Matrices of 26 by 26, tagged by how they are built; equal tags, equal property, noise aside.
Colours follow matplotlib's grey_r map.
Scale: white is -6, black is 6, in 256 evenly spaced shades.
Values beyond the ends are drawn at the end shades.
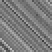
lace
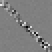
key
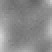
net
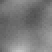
net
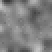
net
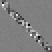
key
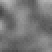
net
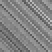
lace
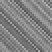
lace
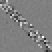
key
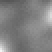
net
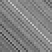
lace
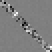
key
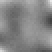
net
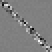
key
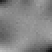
net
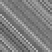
lace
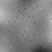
net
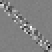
key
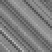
lace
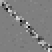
key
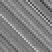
lace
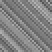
lace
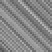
lace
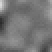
net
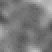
net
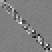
key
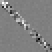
key
